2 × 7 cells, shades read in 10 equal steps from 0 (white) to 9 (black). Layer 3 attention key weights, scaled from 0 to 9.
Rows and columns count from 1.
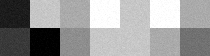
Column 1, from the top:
8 7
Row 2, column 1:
7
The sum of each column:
15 11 7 2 4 3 8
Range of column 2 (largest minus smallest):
7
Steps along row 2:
up down down same up up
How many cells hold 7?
1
